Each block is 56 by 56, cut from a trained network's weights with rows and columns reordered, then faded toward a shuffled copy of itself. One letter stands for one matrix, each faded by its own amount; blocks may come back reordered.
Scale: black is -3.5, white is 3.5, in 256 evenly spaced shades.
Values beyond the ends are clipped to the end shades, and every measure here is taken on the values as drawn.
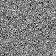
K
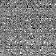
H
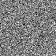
K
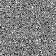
K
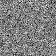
K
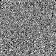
K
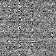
H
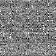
H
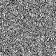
K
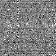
H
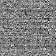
H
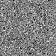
K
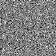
K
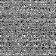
H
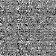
H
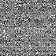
H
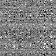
H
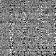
H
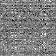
H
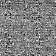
H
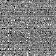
H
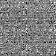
H
